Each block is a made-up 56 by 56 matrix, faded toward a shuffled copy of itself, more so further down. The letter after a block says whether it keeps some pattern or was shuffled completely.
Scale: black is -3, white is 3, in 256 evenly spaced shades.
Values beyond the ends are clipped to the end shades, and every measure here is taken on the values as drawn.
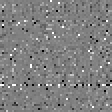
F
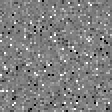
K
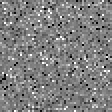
K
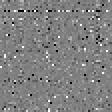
F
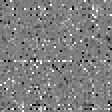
F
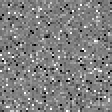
K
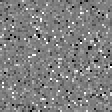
K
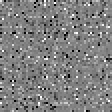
F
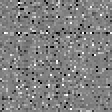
F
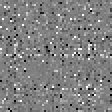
F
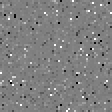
K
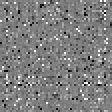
F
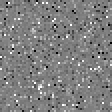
K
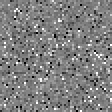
K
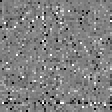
F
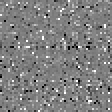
F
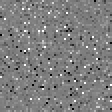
K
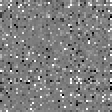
F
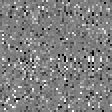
F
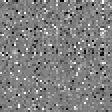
F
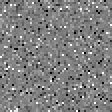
K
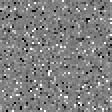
K
